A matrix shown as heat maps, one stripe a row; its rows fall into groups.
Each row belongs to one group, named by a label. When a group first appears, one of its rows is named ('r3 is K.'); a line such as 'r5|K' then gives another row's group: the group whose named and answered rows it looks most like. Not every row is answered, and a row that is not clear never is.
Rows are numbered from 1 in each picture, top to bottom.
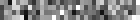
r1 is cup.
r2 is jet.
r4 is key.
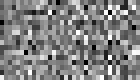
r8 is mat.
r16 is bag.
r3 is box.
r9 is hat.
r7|jet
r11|key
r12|mat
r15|jet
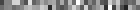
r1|jet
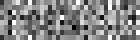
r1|jet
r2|mat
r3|cup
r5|cup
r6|box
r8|jet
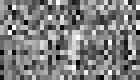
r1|box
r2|cup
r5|key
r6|cup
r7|bag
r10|mat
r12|mat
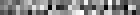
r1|mat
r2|mat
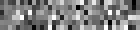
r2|hat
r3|jet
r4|key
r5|box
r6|box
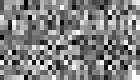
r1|key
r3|mat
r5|cup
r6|cup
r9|box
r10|mat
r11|bag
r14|mat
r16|key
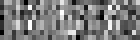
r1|key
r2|jet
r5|jet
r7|bag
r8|hat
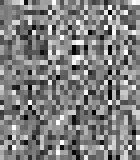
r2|mat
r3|box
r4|mat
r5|jet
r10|box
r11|box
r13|mat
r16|mat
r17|box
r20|box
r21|jet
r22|hat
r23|bag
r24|key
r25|box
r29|key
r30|cup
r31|box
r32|hat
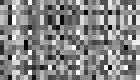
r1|jet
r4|cup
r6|box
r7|jet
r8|cup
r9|key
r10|bag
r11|jet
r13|jet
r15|jet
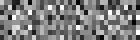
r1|hat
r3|jet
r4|cup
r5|hat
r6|jet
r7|cup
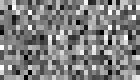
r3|jet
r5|hat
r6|jet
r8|box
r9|box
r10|bag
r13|box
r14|bag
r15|hat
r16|key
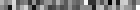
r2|cup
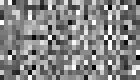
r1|bag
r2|box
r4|jet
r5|bag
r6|mat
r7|mat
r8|box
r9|mat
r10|mat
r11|cup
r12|bag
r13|mat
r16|jet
